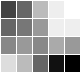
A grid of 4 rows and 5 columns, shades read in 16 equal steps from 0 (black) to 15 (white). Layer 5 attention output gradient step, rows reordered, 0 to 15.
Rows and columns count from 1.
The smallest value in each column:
4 6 6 1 0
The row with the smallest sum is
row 4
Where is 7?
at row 2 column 2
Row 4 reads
13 11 6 1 0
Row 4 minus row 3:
5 2 -2 -9 -9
